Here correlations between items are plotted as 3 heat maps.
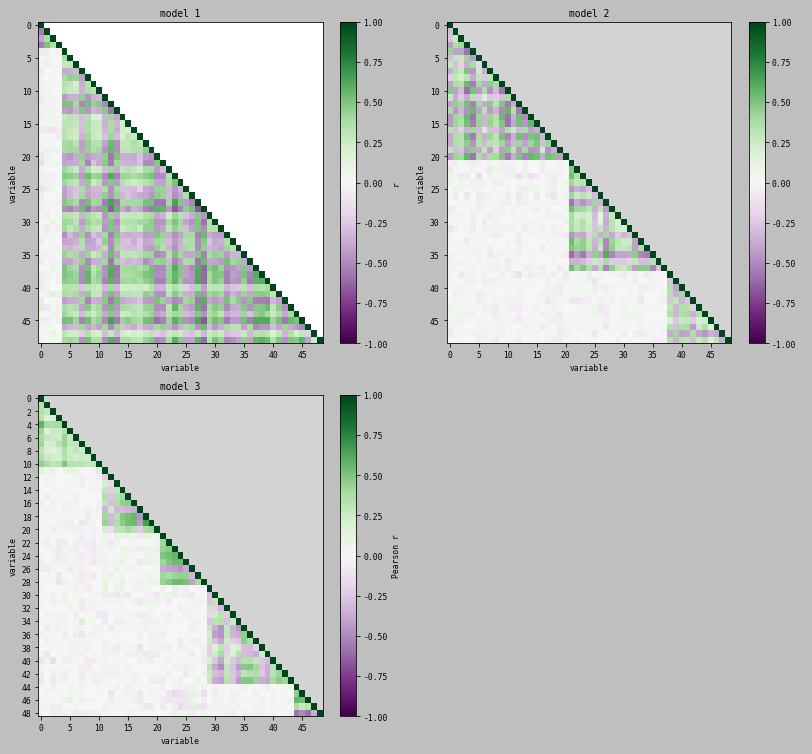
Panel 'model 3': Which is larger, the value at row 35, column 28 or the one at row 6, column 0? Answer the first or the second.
the second
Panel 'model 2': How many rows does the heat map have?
49
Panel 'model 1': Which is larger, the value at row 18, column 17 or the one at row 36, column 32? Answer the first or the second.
the second
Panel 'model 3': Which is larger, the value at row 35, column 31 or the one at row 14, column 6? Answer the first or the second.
the second
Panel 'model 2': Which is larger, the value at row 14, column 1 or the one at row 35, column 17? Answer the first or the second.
the first
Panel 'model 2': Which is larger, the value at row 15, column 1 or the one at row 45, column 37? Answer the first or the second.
the first
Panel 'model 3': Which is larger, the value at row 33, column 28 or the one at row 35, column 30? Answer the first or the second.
the first
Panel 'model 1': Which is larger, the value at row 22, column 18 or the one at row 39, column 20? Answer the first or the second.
the first
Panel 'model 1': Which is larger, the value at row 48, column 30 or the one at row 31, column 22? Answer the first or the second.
the first
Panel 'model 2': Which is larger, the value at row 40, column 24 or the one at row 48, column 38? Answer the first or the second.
the second
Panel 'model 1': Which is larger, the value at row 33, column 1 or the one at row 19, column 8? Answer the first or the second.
the second
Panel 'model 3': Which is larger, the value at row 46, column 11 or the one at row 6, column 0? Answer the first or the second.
the second
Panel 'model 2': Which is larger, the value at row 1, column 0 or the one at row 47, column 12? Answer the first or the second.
the second
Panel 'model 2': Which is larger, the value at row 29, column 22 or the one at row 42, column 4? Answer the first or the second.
the first
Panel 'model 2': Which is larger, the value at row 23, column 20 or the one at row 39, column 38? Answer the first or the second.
the first
